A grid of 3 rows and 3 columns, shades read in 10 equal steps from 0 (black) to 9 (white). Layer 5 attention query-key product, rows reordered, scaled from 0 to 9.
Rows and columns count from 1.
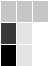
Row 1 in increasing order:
7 7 7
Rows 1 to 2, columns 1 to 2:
7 7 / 2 8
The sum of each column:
9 23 25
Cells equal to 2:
1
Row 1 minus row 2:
5 -1 -2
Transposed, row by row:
7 2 0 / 7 8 8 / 7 9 9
